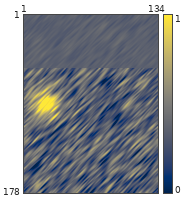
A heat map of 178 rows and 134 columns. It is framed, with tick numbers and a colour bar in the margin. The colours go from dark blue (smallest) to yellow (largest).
Ninth with the highest average: middle left. Seam: horizontal, 30% of the way down, the top part calmer. Grain: diagonal, up to the right. Odd rows or columns: none. Bumps: one, in the middle left.
